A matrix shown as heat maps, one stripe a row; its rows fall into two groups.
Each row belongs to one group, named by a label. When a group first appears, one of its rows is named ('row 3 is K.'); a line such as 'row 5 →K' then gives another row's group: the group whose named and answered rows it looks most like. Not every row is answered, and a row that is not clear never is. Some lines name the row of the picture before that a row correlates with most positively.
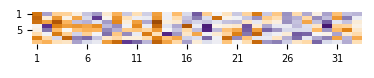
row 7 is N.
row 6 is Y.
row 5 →Y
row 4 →Y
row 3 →N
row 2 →N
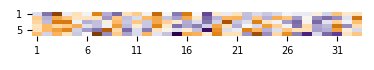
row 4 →N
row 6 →Y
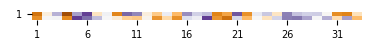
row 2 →N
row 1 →N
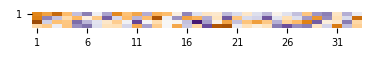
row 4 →N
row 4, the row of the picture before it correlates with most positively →2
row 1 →N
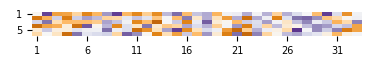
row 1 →Y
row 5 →Y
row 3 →Y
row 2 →N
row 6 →N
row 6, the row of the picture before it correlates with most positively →4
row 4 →N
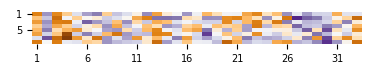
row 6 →N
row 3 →N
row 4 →Y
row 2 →Y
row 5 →Y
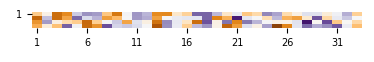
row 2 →N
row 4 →Y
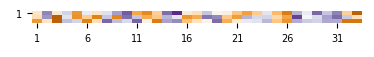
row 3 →Y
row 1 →Y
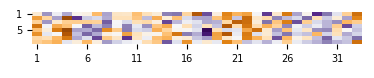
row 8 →Y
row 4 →N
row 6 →N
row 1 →Y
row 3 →Y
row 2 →N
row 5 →N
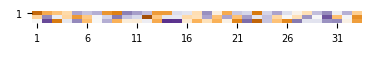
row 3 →Y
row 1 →N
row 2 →Y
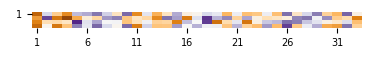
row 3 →N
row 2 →Y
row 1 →N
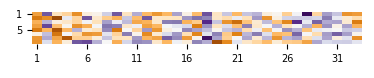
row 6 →Y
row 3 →Y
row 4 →Y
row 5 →N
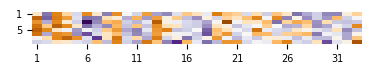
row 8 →Y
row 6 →N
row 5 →N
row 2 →N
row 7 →N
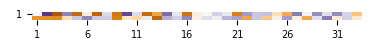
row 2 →N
